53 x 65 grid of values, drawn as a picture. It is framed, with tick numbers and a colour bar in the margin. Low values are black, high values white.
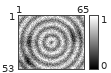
There is no overall slope. There are three dips. Rings spread out from the centre. Overall the values sit about 60% of the way up the scale.
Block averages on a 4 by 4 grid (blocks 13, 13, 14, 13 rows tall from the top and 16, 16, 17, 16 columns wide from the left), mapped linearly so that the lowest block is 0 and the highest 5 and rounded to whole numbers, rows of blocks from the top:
5 5 5 4 / 3 5 4 1 / 2 4 5 4 / 0 5 5 5
